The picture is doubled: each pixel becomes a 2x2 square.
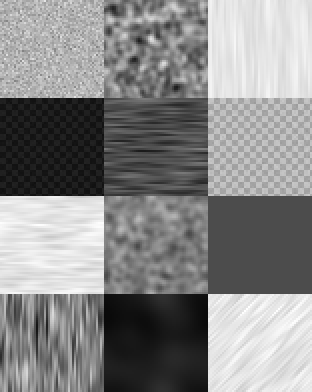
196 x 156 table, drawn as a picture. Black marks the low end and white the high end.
It is made of 4 by 3 panels. Panel 1,1: high, fine-grained. Panel 1,2: middling, blotchy, strong in contrast. Panel 1,3: very high, streaked downward, faint in contrast. Panel 2,1: very low, checkered, faint in contrast. Panel 2,2: low, streaked across. Panel 2,3: high, checkered. Panel 3,1: very high, streaked across, faint in contrast. Panel 3,2: middling, blotchy. Panel 3,3: low, flat. Panel 4,1: middling, streaked downward, strong in contrast. Panel 4,2: very low, smooth, faint in contrast. Panel 4,3: very high, slanting up to the right, faint in contrast.
